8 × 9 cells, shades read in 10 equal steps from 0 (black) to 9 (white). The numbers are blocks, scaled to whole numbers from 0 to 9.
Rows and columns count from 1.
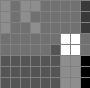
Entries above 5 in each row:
0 0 0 2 2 0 0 0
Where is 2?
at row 1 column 9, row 2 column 9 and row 3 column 9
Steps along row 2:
down up down same same same same down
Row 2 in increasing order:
2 4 4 4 4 4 4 5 5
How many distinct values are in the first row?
3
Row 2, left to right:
5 4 5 4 4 4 4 4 2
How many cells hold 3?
19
